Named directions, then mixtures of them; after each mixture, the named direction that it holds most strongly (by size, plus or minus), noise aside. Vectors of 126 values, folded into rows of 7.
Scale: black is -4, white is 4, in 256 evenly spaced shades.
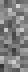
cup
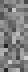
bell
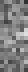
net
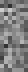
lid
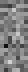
bell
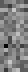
bell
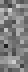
cup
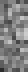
net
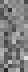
bell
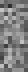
lid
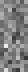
bell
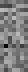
lid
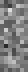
cup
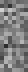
lid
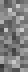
cup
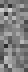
lid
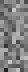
bell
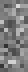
cup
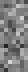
bell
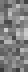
net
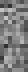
lid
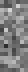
cup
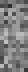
lid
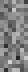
bell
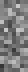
cup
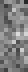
net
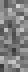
cup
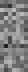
lid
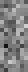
bell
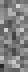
cup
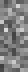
cup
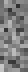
cup
